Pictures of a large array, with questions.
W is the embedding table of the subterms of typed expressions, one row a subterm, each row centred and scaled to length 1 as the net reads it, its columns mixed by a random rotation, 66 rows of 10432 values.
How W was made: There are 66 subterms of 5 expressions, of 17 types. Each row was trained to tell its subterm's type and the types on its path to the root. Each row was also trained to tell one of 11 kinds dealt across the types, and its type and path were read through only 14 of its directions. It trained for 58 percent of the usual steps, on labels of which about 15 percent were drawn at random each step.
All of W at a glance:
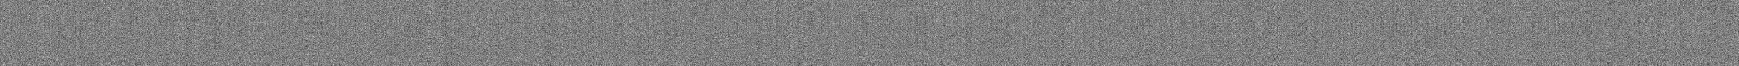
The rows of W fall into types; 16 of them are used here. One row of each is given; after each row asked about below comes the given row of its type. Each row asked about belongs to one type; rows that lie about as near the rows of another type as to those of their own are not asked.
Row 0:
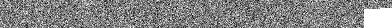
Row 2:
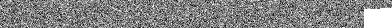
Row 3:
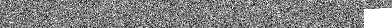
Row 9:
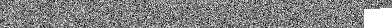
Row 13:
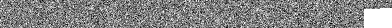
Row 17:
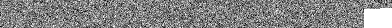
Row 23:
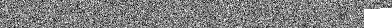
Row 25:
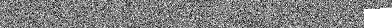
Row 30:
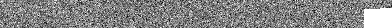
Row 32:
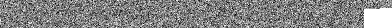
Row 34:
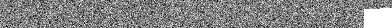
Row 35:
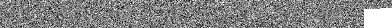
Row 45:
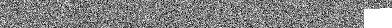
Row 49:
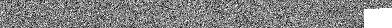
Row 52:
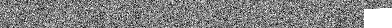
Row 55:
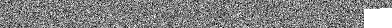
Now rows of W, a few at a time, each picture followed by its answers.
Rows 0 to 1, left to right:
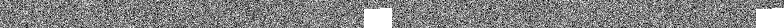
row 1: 34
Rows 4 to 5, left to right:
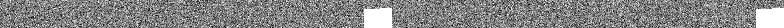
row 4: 2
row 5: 23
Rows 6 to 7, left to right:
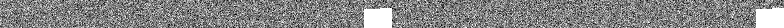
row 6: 13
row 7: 9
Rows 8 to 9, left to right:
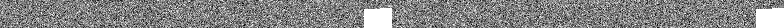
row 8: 0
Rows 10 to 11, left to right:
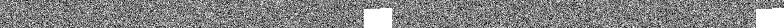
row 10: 25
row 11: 13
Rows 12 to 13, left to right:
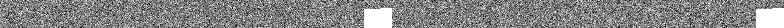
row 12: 23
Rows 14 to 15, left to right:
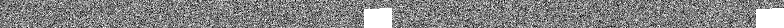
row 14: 2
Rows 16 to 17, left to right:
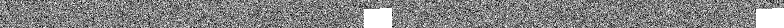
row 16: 25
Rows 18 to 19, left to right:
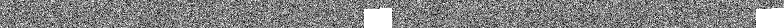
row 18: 2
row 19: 3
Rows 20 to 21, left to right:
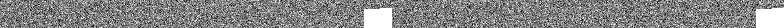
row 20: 35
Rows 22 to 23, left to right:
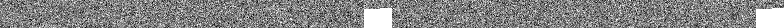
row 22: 17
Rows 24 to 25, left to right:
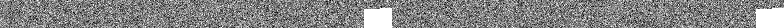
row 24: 34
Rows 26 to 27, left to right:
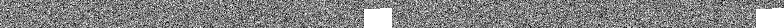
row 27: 45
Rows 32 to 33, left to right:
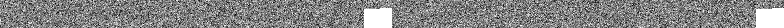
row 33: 17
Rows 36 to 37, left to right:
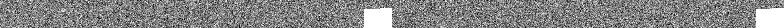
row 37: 52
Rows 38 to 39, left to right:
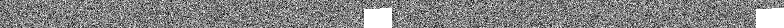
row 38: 55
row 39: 3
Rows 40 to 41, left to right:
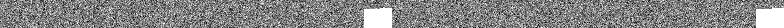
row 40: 34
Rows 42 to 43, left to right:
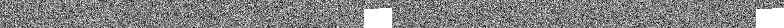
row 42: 55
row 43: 35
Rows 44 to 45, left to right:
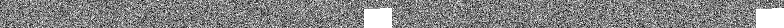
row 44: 0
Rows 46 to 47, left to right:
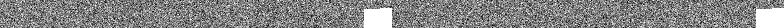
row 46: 34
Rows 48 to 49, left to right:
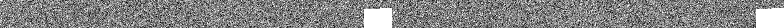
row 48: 13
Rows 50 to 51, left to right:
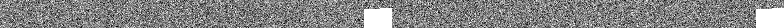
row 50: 23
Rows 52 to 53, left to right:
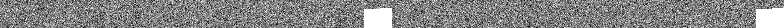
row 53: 9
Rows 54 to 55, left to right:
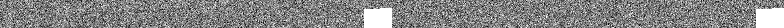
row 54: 3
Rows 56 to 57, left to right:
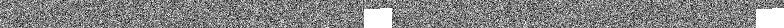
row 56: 13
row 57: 30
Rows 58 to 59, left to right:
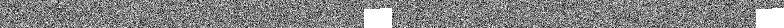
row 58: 2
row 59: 25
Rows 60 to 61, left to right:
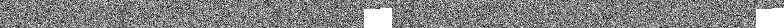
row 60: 25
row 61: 55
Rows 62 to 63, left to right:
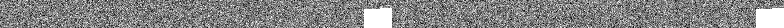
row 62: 0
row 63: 9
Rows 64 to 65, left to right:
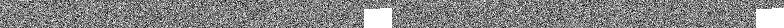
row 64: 0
